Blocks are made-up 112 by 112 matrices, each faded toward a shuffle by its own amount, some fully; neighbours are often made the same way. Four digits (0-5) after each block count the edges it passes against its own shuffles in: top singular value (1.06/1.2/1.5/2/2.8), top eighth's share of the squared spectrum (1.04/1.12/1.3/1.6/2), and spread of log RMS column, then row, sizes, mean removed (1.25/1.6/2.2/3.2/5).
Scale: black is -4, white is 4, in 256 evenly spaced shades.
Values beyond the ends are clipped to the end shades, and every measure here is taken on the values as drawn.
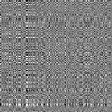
5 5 4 4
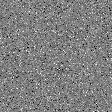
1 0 0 0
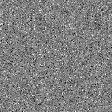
3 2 0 0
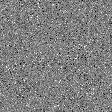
1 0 0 0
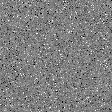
0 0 0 0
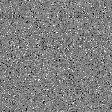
3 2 0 1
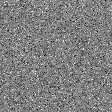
2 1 0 0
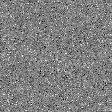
3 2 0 0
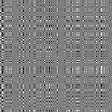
5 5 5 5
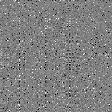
4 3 2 1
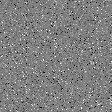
3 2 1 0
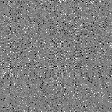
4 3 2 2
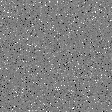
0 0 0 0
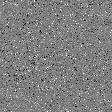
1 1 0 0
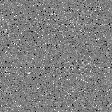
3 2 0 2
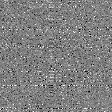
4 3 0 3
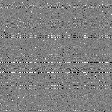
5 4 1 3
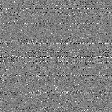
4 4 1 3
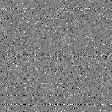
4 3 1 2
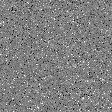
1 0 0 0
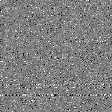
4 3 0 2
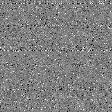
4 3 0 2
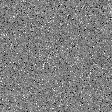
1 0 0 0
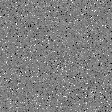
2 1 0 0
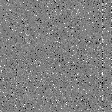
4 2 1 0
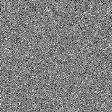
3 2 1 1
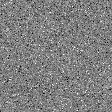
0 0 0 0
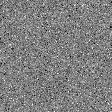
0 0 0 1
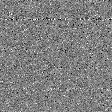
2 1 0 2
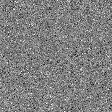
0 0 0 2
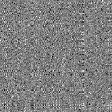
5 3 2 2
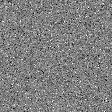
1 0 0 0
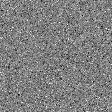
2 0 0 0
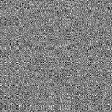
5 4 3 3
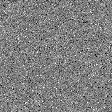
3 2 0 1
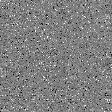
3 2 1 1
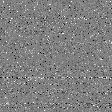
2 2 0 2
